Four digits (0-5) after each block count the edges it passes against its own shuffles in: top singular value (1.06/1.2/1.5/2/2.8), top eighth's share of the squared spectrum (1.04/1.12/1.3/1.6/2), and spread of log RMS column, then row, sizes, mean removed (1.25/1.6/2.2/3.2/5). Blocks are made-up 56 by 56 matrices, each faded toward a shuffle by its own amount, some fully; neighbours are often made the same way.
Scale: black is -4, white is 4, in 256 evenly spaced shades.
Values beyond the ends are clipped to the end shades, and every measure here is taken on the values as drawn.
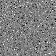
0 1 0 0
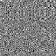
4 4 2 2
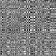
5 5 3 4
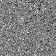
0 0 0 0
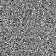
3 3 1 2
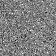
0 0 0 0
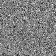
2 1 0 0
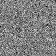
2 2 0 0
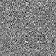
3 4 2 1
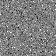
0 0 0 0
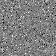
0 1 1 0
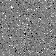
1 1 0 0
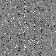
2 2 1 0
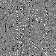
2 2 2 0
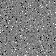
0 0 1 0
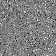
0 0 0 0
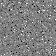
0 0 0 0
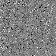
0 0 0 0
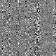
2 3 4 0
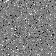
2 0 0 0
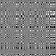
5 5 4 4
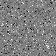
2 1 0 0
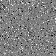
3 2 1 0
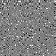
4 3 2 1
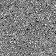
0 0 0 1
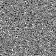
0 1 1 0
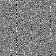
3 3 3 0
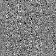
1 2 3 0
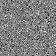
0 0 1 0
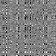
4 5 3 2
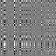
5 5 4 3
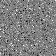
1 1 0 0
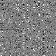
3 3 1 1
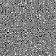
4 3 2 1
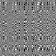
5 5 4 3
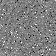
0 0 0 0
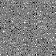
3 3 1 1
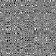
4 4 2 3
